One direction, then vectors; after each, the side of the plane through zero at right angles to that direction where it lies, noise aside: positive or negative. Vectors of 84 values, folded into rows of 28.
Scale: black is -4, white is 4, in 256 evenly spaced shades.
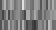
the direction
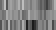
positive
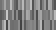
positive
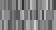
negative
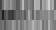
positive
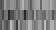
positive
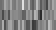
positive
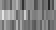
negative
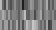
negative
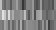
negative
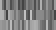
negative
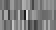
positive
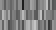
negative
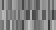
negative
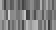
negative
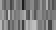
negative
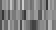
positive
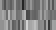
negative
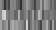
negative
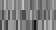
positive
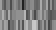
negative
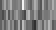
positive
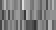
positive
